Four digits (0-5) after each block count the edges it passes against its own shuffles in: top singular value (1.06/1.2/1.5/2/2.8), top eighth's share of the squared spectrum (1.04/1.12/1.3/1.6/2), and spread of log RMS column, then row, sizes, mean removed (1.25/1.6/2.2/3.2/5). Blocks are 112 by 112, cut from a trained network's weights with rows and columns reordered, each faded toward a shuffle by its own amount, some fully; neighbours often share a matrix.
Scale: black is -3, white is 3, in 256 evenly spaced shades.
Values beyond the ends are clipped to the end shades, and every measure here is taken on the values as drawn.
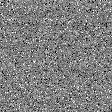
0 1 0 0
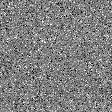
0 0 0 0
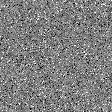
0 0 0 0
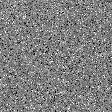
0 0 0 0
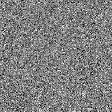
3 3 1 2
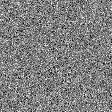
2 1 1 0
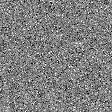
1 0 0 0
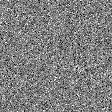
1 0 0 0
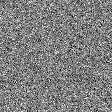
0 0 0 0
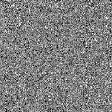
3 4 3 1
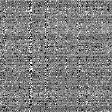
3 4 4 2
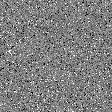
0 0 0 0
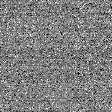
2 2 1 1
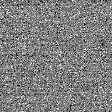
2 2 2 0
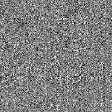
3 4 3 3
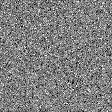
1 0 0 0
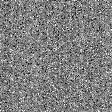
1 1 0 0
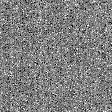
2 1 0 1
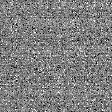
2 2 2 0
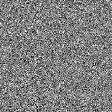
3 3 2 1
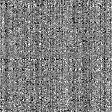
4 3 1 3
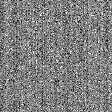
3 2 0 2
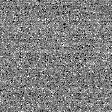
2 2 2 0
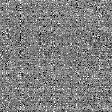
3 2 3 1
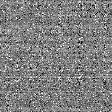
3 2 2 1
